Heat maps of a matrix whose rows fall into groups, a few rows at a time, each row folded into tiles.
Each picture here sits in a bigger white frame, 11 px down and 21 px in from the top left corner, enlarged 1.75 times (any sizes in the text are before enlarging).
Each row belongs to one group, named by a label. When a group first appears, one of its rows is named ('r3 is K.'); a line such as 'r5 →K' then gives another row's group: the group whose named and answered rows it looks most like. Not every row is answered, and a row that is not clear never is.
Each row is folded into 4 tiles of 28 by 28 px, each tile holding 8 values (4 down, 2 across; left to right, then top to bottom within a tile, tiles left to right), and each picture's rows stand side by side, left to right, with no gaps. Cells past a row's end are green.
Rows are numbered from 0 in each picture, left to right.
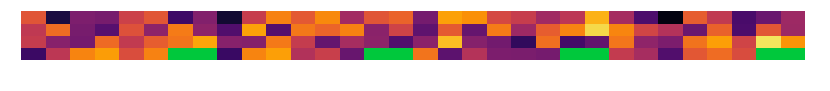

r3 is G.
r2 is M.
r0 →G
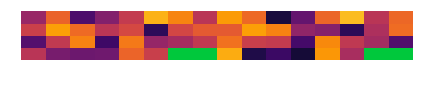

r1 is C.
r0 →C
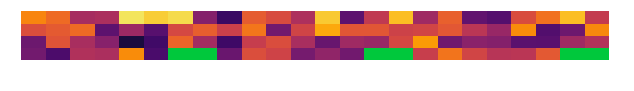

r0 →C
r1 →M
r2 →C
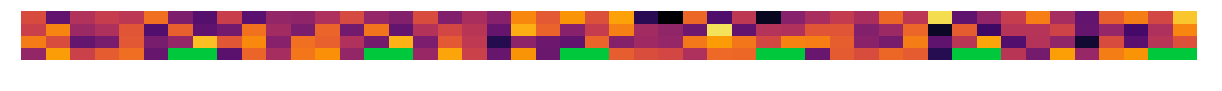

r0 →G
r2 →C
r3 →G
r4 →G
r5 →C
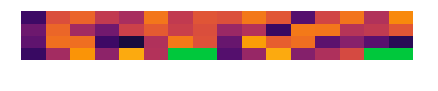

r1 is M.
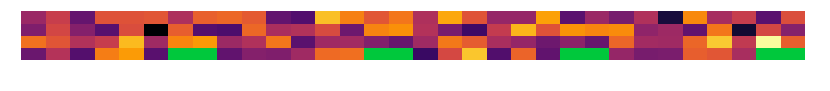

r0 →G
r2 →M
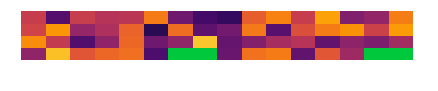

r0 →G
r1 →M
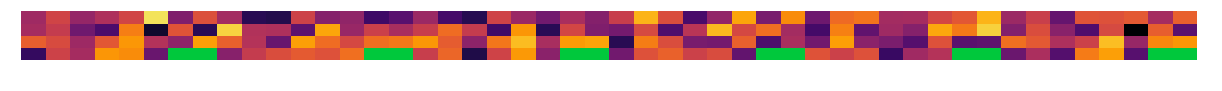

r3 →M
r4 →M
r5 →G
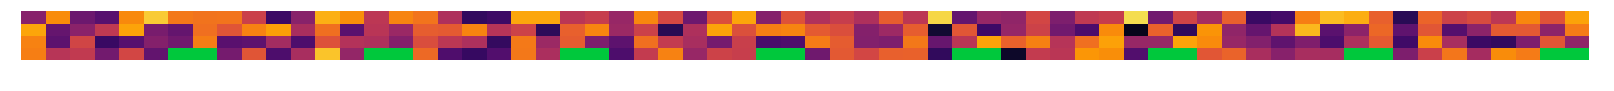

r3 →M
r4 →G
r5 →G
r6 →C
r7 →M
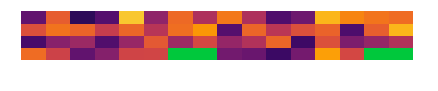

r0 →C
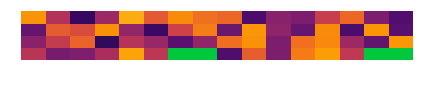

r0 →C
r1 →G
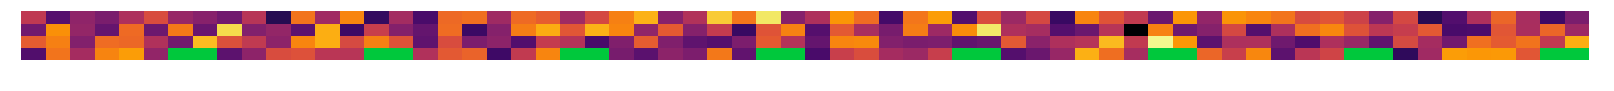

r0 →G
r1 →G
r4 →M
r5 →G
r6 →M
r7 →G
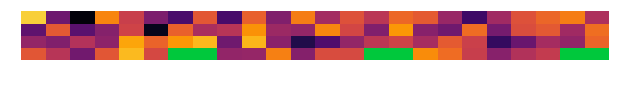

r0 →G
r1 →M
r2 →C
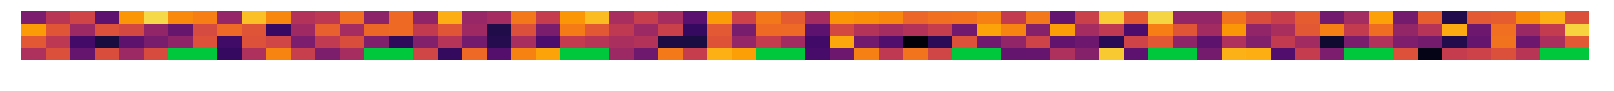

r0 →C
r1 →M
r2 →C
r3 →C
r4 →M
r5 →C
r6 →M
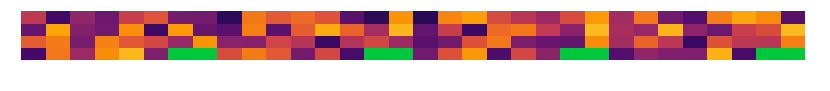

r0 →G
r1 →M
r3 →C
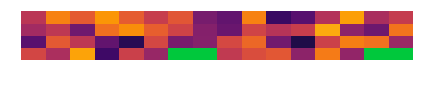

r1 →C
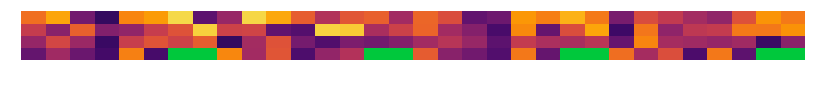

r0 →C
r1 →M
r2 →C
